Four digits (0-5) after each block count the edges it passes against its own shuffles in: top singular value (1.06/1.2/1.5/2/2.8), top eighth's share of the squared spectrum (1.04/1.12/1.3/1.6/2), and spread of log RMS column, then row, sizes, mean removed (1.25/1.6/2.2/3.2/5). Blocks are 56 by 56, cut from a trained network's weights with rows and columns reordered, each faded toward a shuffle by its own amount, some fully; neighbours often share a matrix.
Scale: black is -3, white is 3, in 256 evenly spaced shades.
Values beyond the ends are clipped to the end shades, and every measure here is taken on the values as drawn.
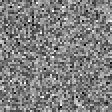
1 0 0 0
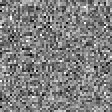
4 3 1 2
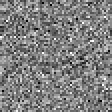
2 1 0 0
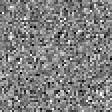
3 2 0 1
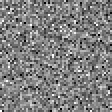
0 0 0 0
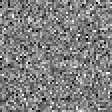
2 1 0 0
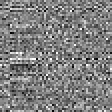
4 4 0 3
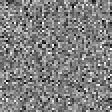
3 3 2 1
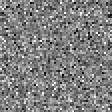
0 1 0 0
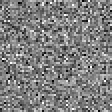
3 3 1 1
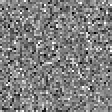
1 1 0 0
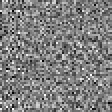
4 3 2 1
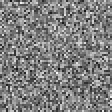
0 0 0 0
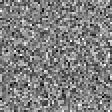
3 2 0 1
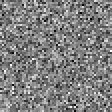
2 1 0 0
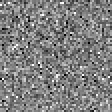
1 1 0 0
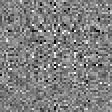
3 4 2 2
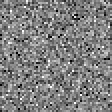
0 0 0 0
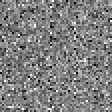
2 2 1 0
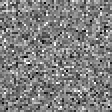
1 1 0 0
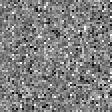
2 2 1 0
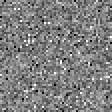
1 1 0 0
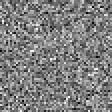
2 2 0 0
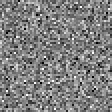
2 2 0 1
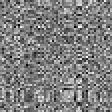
4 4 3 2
